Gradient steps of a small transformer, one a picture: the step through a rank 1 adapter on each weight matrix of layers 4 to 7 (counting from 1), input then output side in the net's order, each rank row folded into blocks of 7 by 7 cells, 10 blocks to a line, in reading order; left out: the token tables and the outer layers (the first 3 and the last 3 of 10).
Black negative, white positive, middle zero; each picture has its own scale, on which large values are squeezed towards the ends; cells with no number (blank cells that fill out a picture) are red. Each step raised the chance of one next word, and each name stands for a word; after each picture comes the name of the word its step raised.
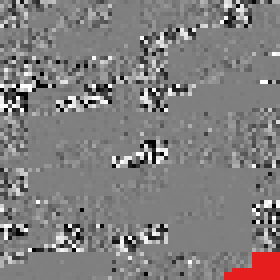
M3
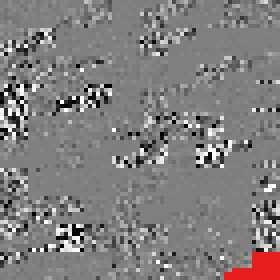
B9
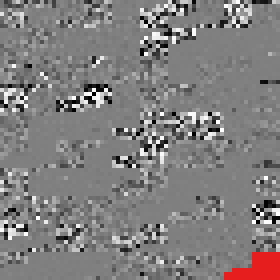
B9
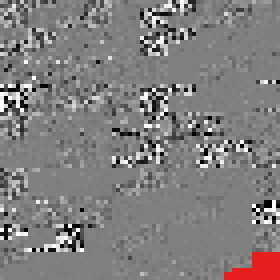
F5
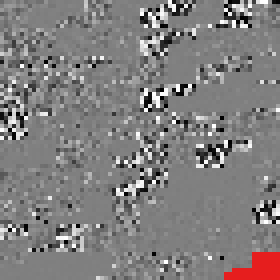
F5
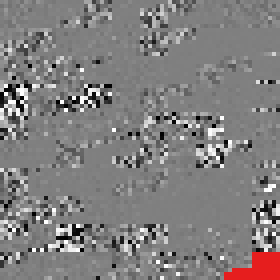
B9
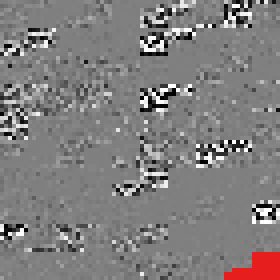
F5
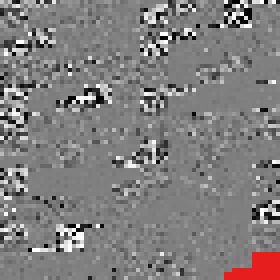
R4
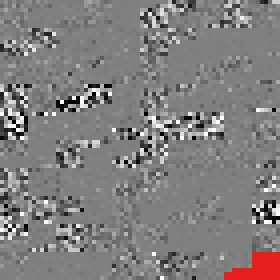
B9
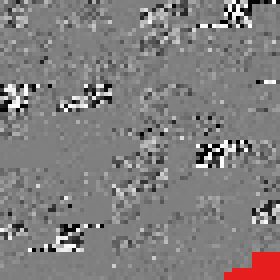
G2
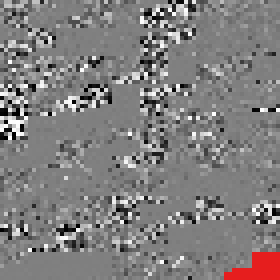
M3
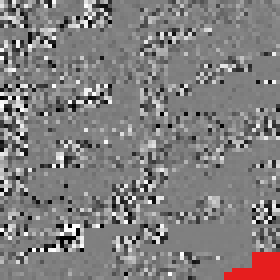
R4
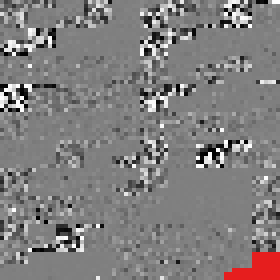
G2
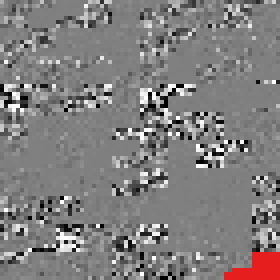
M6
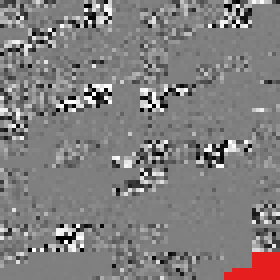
R4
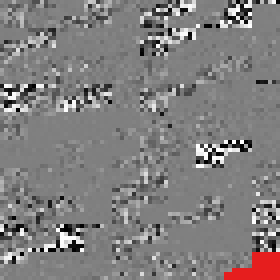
G2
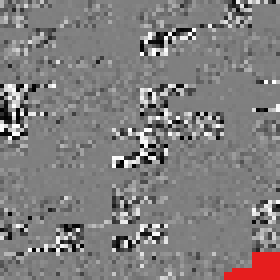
M3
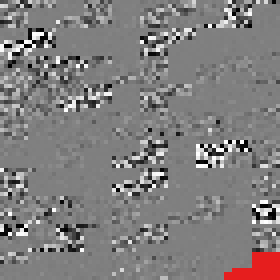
F5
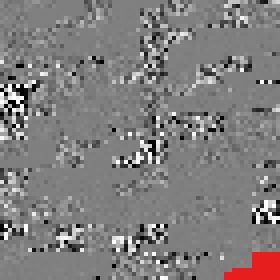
M3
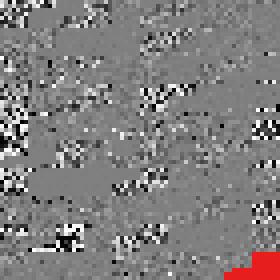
R4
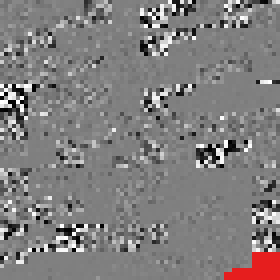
G2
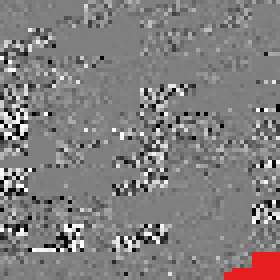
R4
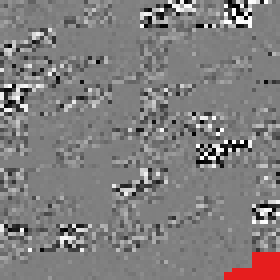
G2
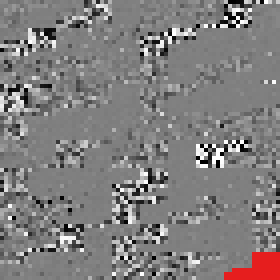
M6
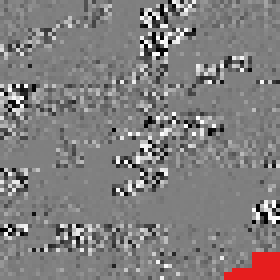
M3
